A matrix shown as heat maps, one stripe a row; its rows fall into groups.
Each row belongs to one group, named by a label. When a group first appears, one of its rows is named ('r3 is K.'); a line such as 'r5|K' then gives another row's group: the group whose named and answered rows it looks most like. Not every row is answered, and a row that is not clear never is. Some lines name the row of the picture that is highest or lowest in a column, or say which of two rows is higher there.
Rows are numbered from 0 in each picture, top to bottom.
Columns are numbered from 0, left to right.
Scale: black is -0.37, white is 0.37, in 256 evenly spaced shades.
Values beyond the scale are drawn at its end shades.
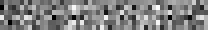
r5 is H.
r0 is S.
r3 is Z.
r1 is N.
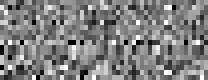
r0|H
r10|N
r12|Z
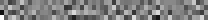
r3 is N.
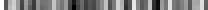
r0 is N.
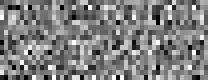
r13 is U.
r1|S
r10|S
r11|Z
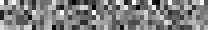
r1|U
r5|Z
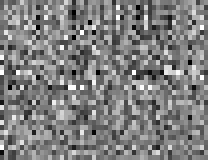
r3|Z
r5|Z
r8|U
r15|Z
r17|H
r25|S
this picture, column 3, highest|23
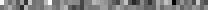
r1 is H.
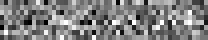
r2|U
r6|Z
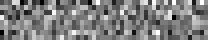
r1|U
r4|Z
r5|Z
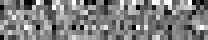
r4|Z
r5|Z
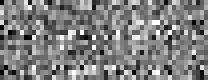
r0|S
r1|U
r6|H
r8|S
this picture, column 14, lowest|13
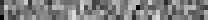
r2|H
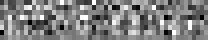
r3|S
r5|U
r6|S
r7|S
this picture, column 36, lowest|5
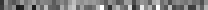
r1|H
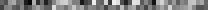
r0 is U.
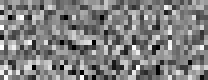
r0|Z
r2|S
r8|U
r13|Z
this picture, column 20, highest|15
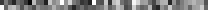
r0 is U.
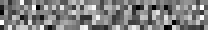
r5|S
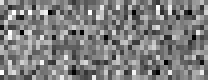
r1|H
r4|Z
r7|S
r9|Z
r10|Z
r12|S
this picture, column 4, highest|7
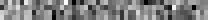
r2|Z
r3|Z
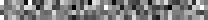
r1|Z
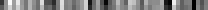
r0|S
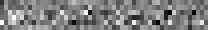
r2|S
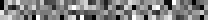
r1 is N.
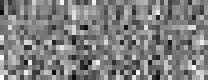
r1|N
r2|N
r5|S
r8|Z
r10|S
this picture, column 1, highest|14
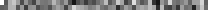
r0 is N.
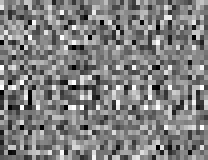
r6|Z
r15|S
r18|S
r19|S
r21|H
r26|S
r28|N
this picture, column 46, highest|21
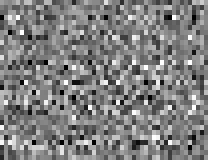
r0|Z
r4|H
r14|U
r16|H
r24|N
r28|U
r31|N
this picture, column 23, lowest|28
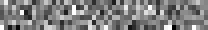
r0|Z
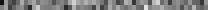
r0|N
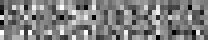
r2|N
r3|U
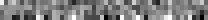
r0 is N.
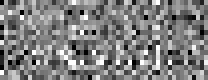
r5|N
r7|N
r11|H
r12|H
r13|N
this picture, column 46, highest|12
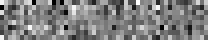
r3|N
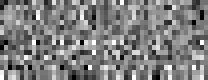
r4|S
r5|U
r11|Z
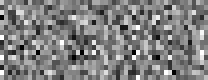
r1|S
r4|U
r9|H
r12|Z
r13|N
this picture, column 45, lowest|9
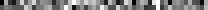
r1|H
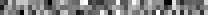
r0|S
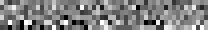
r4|H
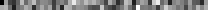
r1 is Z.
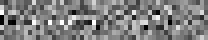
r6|S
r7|Z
